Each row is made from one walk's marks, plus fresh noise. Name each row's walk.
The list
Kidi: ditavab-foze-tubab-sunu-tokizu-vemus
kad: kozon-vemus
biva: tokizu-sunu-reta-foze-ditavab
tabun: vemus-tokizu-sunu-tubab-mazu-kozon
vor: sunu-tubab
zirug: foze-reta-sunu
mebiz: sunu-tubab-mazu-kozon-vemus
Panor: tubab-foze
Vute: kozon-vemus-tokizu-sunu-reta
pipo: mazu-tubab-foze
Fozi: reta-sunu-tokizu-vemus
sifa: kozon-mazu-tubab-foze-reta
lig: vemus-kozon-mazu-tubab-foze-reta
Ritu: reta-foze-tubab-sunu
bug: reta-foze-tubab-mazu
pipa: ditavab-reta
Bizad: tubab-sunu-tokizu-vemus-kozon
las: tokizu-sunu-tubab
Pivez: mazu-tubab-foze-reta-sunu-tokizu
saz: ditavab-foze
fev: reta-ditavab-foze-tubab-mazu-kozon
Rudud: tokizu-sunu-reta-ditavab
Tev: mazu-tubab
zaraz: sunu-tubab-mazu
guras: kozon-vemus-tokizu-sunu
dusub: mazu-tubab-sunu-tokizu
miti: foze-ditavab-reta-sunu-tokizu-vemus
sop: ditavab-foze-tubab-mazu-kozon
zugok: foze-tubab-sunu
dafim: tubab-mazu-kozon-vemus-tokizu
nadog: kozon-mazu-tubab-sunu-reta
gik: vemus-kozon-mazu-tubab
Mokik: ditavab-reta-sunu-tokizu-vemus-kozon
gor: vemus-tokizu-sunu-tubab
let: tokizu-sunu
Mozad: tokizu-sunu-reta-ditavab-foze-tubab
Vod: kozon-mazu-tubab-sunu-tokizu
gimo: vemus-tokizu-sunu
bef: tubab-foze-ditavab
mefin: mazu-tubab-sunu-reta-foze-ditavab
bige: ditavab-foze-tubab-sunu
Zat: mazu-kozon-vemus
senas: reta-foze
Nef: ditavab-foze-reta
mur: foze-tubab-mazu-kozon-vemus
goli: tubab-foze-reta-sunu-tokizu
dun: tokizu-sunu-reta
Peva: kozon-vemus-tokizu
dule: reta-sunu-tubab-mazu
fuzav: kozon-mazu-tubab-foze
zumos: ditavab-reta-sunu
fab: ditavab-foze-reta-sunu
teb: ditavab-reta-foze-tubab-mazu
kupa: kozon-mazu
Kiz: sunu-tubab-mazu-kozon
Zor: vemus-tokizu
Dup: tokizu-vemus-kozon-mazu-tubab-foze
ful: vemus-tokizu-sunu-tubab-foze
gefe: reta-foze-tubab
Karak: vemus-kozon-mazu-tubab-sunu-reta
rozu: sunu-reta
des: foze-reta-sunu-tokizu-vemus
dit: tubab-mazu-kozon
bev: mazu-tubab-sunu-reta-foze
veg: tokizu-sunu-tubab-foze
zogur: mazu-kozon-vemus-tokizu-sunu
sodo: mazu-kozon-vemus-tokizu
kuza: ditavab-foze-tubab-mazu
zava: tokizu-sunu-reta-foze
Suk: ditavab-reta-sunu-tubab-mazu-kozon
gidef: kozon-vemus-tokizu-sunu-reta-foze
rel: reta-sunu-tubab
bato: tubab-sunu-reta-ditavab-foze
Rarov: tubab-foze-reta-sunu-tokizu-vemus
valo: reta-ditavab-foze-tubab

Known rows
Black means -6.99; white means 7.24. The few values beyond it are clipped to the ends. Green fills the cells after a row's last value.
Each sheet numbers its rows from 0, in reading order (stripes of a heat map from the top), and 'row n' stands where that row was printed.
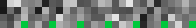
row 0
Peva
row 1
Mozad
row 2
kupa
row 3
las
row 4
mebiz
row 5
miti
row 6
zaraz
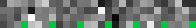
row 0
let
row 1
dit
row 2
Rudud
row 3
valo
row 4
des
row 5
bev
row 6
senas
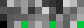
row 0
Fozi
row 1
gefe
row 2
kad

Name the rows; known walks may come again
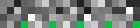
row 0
Mozad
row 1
Kiz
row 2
bug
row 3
dit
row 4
valo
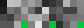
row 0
Zor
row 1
mefin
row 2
Mokik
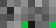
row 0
Kidi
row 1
dun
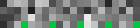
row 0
gimo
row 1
kupa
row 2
rel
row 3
sop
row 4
Ritu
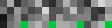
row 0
miti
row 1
gefe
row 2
Panor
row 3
Bizad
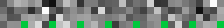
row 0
las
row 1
teb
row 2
fuzav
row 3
bige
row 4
rozu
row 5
senas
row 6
dule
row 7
dafim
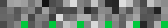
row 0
let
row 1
biva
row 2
mebiz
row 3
lig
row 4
kad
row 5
Vute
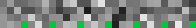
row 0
zugok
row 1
zaraz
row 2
Dup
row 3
gik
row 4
Rarov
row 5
nadog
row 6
bev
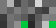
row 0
zava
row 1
gidef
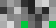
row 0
pipo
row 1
Peva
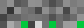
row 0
goli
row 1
Pivez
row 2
veg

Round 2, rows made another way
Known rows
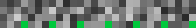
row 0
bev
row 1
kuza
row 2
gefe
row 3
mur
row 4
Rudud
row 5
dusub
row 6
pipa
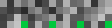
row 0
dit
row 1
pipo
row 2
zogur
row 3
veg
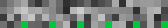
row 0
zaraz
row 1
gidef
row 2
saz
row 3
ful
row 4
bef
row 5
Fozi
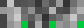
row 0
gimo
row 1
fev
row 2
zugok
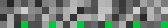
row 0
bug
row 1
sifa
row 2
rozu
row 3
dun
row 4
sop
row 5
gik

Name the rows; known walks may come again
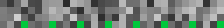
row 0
mefin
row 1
Kiz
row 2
bato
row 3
valo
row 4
zogur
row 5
Mozad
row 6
zaraz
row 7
veg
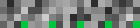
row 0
Dup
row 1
zugok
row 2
Fozi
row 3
bef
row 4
bev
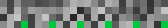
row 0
Rarov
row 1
ful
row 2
rozu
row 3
vor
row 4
dafim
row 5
kuza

